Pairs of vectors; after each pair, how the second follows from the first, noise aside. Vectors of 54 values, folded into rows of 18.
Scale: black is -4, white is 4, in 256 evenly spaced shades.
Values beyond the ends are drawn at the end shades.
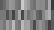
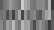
copied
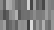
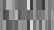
copied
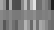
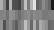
copied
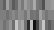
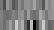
copied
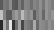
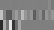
partly zeroed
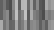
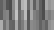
copied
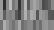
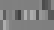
partly zeroed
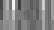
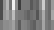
copied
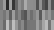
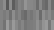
shrunk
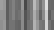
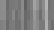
shrunk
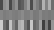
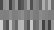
copied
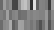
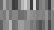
copied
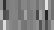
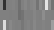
partly zeroed
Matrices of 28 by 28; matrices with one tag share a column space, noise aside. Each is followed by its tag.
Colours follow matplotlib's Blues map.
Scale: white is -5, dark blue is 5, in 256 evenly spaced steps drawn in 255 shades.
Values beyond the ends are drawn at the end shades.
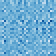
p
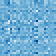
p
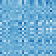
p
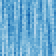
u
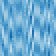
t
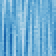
u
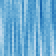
u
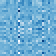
p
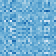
p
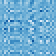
p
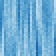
u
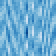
t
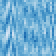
t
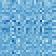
p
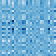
p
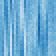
u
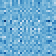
p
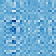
p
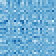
p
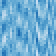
t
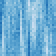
u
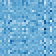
p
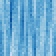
u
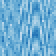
t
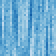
u
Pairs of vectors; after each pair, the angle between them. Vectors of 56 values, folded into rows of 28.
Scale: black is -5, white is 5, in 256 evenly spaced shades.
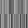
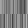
orthogonal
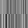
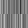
orthogonal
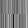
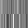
nearly opposite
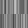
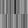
nearly opposite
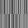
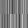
partly aligned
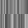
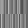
orthogonal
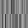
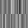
nearly opposite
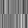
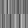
partly aligned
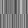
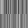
partly aligned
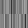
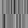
orthogonal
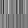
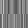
partly opposed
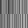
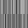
orthogonal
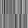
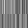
nearly opposite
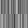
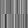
partly opposed
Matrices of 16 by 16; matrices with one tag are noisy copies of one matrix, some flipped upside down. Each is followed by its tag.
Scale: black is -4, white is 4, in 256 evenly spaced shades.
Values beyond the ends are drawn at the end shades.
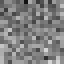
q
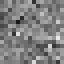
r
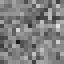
r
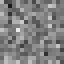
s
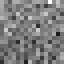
q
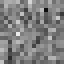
s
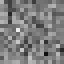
s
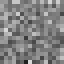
q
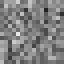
s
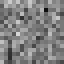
s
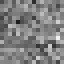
r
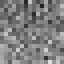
q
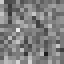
s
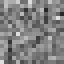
s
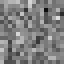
s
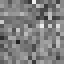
r
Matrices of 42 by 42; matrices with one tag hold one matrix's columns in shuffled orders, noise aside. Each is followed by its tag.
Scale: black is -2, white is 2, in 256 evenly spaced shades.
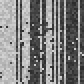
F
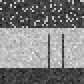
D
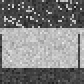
D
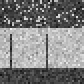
D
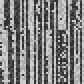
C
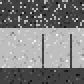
D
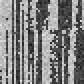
C
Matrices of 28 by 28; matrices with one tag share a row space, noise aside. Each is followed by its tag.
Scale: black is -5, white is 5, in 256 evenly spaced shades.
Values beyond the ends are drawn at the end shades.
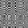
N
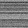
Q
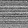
Q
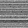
Q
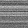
Q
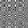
N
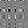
N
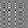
N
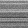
Q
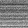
Q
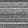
Q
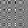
N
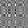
N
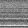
Q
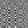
N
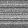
Q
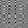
N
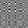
N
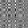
N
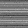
Q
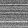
Q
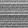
Q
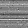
Q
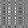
N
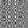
N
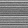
Q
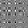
N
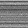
Q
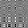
N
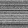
Q
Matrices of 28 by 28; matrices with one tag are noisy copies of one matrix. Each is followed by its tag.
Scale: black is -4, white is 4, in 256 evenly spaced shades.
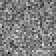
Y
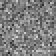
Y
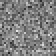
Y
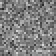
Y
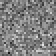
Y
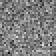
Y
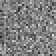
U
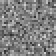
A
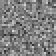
A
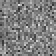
U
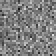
U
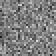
U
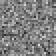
A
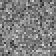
Y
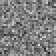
A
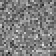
Y
